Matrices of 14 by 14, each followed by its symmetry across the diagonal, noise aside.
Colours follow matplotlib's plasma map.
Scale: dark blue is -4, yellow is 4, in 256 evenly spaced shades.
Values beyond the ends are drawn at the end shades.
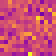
neither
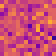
neither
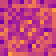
symmetric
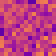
symmetric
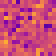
neither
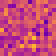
antisymmetric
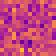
neither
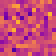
antisymmetric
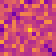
symmetric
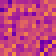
symmetric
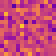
antisymmetric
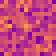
symmetric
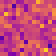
antisymmetric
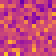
neither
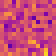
neither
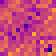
symmetric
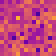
symmetric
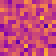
antisymmetric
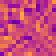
antisymmetric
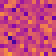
neither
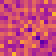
symmetric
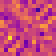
antisymmetric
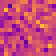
antisymmetric
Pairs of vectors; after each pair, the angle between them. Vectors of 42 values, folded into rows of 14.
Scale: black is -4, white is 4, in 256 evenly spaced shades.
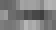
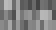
partly opposed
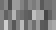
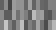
nearly parallel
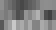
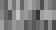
partly opposed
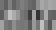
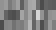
nearly opposite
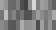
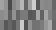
partly aligned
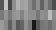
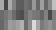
nearly opposite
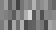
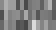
orthogonal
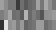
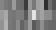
orthogonal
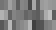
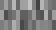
orthogonal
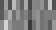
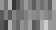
partly opposed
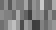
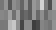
nearly parallel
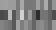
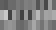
nearly opposite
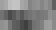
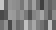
orthogonal
